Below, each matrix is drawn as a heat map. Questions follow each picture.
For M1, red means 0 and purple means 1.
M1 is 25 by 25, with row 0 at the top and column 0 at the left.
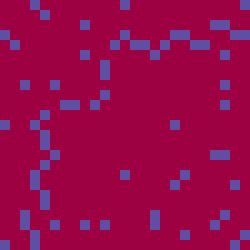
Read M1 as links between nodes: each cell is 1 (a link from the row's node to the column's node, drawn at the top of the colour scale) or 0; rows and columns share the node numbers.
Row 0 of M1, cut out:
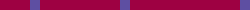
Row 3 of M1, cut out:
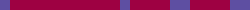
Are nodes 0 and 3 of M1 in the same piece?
yes
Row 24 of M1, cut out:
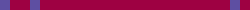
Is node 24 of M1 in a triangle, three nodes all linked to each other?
yes
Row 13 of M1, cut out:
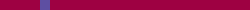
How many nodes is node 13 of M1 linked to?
1
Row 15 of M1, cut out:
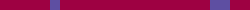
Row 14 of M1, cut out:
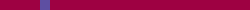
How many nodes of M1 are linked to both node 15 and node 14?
0
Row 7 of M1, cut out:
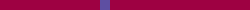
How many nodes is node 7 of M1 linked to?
1
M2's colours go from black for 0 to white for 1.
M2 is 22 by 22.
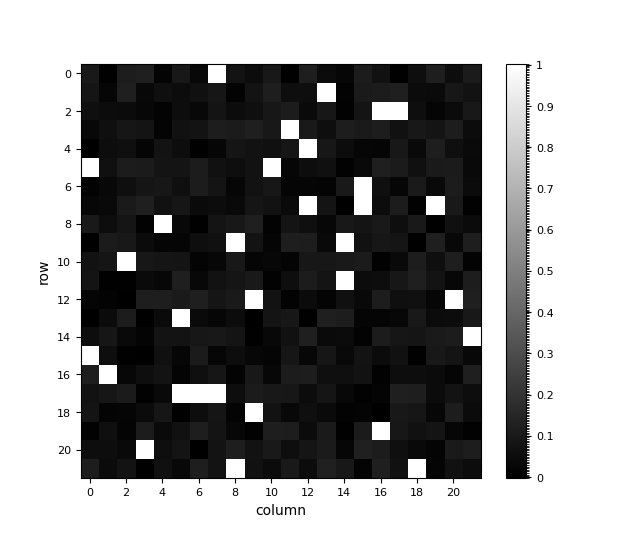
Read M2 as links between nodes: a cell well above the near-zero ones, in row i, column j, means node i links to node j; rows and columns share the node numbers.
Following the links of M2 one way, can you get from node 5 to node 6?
yes
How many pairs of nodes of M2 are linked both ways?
0
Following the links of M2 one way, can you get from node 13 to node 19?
yes
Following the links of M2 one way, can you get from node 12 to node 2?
no
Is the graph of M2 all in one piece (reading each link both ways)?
yes
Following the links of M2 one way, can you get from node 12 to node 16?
no
